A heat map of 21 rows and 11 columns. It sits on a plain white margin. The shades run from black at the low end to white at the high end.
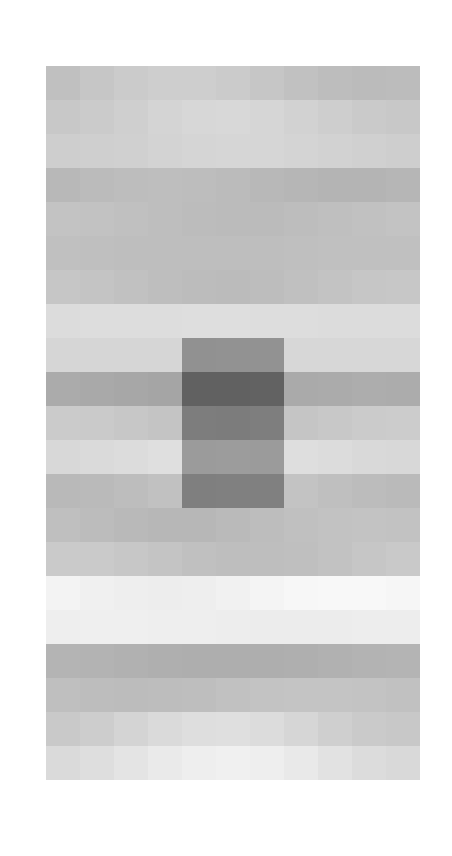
Overall the values sit about 80% of the way up the scale. In the centre lies a patch that is lower than the rest. Values change most from cell to cell in the centre. The centre is the ninth with the lowest average.
